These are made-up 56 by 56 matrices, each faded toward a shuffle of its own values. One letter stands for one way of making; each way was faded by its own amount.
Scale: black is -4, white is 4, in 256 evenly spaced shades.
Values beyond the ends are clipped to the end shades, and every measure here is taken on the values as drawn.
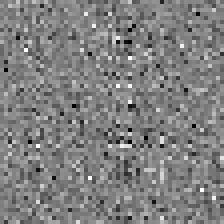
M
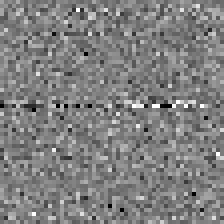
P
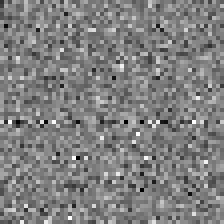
P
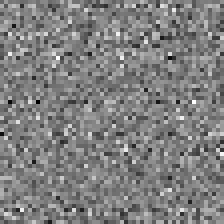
P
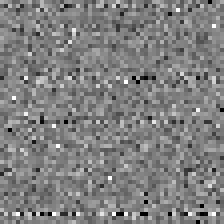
P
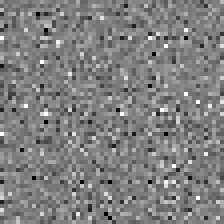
M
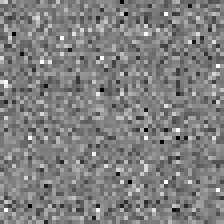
M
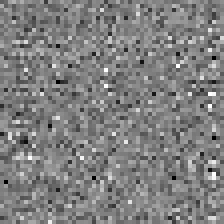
M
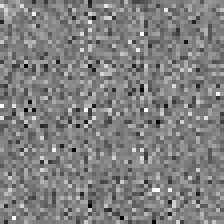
M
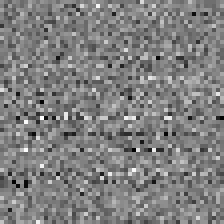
P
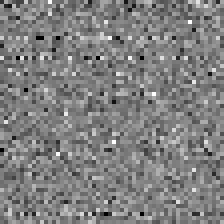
P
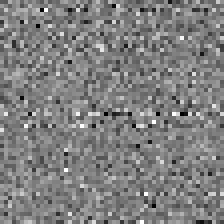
P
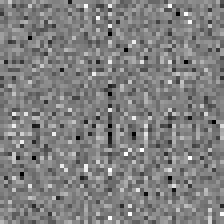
M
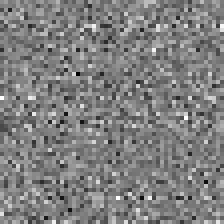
P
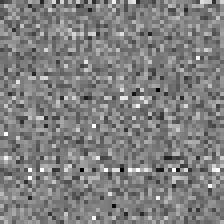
P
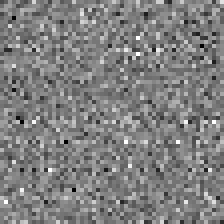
P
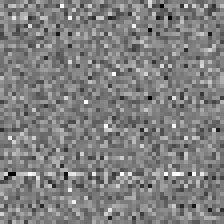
P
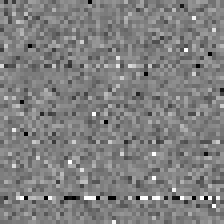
P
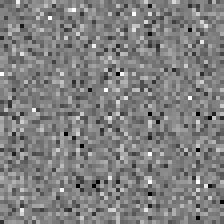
M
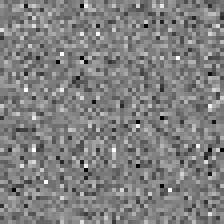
M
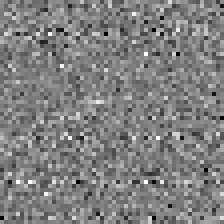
P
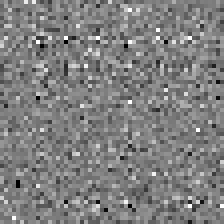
M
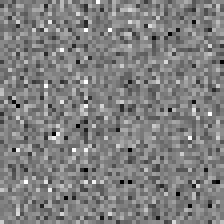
M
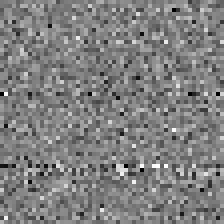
P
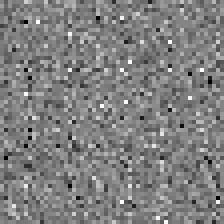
M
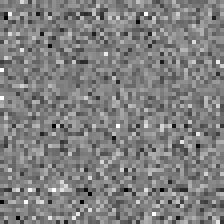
P
